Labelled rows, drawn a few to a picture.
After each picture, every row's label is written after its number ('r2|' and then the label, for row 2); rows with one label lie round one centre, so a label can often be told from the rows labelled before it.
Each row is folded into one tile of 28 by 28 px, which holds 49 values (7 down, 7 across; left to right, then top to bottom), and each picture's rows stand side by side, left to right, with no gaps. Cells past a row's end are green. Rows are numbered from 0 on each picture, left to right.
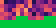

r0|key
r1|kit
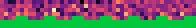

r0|key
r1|key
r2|kit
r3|kit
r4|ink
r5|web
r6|ink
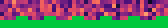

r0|web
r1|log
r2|key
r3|web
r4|kit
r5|key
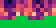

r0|key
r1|key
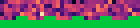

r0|web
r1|ink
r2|kit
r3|log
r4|web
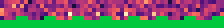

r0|log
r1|web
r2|ink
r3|ink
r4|ink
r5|ink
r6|web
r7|kit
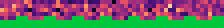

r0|log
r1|kit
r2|kit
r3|key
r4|web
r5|key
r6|kit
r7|ink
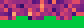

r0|ink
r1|log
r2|web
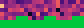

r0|kit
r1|web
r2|kit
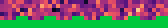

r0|web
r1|log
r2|kit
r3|web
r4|key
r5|key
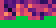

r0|key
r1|kit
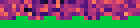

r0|log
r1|kit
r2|kit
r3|web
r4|ink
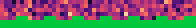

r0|key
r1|kit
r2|ink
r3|kit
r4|ink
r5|log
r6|key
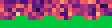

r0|key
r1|key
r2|ink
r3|ink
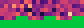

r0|log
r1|kit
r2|ink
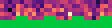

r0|key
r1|key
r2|ink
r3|key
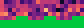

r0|key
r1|web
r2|kit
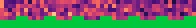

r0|key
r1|web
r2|ink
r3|log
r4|kit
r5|kit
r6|kit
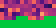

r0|kit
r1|ink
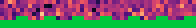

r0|web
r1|ink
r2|log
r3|key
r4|web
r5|log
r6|log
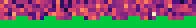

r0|ink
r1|web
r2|key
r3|log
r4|log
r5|ink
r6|kit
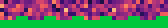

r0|kit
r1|log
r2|kit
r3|kit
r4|log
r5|web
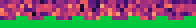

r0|log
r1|kit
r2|log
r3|key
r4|key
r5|ink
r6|kit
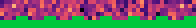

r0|log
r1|log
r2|log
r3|web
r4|key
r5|kit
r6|log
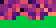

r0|web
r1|web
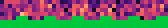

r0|web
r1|log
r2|key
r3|key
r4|kit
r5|log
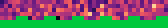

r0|web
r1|log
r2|log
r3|key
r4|ink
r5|log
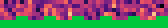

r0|key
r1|key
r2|ink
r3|web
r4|kit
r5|ink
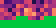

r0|key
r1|key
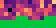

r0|key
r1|log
